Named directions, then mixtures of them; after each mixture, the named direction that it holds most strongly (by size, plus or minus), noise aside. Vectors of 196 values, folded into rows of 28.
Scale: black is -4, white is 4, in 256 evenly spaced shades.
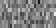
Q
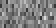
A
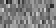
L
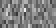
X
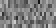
Q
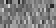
L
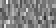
A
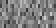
A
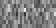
X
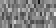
Q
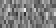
X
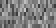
A
